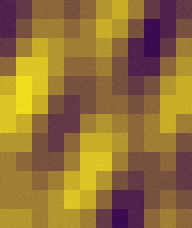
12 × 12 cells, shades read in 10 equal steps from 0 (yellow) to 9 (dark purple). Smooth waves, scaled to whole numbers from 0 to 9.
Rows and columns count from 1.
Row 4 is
5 1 1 3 5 5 4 6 8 8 5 3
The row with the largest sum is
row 1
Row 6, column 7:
5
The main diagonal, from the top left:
8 6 2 3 6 6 3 3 6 6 5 5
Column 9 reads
4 6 8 8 7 6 5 5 6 7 8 8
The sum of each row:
67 65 60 54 48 47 48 50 55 55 56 58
